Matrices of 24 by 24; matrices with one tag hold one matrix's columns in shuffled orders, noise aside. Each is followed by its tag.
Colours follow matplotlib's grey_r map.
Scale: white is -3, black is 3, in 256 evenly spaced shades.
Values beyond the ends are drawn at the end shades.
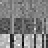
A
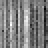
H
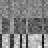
A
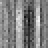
H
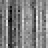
H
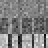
A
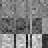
A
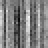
H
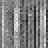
H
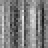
H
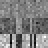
A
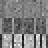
A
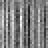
H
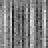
H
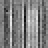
H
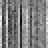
H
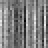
H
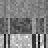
A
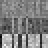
A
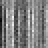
H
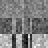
A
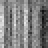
H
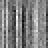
H
